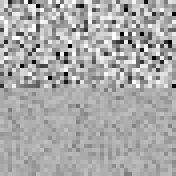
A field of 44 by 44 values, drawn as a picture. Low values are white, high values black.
Grain: fine. Histogram: skewed, a long tail of high values. Mirror symmetry: none. Seam: horizontal, 50% of the way down, the bottom part calmer. Stripes: none.
